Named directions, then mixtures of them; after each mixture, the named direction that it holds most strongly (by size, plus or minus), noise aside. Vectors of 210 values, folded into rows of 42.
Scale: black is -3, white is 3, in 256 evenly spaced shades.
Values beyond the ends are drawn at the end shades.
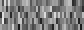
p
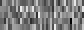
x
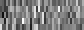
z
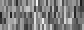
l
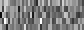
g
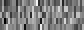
g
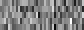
x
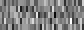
x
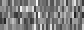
x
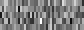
g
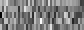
g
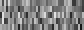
p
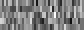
l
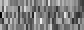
g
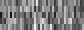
l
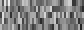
p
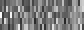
p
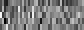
g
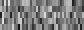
p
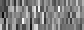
z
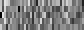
g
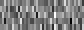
x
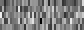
g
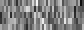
l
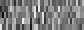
z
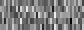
x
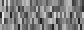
p
